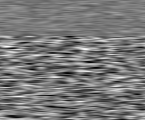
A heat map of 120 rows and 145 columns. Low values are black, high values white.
Overall the values sit about 50% of the way up the scale. Streaks run across, left to right. The top part is calmer, up to a seam about 30% of the way down.
